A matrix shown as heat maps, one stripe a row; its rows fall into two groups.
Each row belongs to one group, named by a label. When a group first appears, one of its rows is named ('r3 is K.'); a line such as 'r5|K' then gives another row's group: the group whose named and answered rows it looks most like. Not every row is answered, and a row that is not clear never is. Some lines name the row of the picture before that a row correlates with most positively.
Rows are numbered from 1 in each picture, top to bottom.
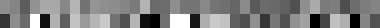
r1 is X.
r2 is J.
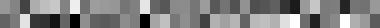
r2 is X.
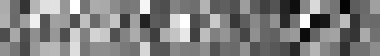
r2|J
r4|X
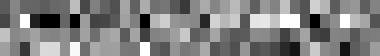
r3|J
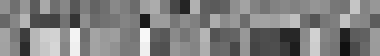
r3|X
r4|X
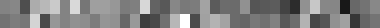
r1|X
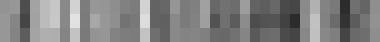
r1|X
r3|X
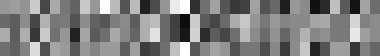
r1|J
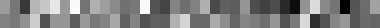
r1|X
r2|J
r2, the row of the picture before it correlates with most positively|4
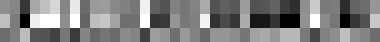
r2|X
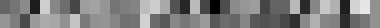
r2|X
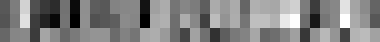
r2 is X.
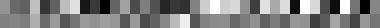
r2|J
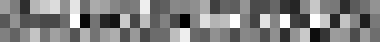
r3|J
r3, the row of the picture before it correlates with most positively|2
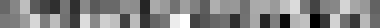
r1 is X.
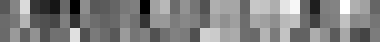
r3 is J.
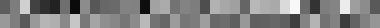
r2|X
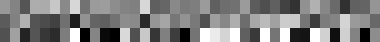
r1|X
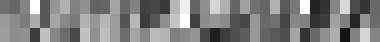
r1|J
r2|J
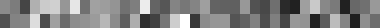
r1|X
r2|J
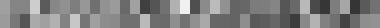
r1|J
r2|X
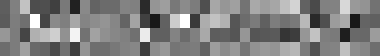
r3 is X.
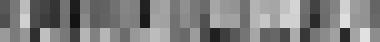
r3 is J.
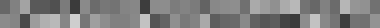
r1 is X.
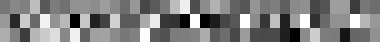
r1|J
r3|X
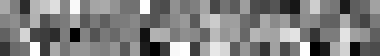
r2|J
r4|J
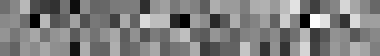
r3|J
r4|J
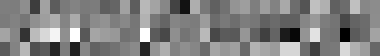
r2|X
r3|X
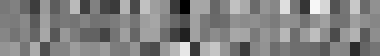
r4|J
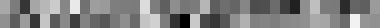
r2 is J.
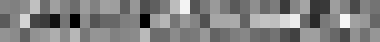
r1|J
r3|X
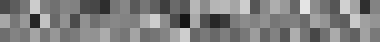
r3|J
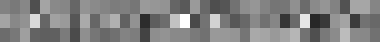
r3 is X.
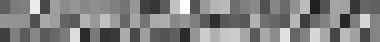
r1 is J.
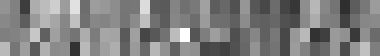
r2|X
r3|J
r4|J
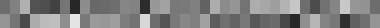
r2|X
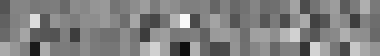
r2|J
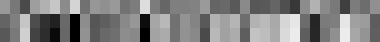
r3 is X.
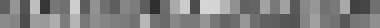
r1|J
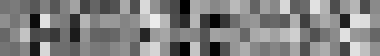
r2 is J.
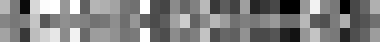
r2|J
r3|X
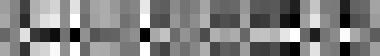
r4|X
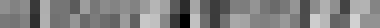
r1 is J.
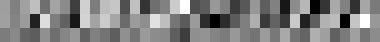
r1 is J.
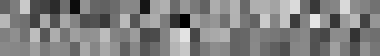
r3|J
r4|J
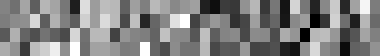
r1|J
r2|J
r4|X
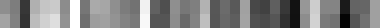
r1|X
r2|X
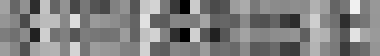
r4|X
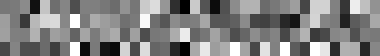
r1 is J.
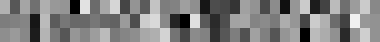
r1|J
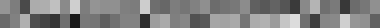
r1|X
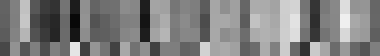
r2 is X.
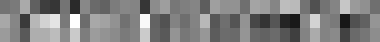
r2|X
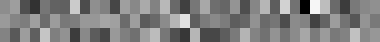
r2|J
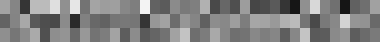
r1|X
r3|J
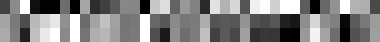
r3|X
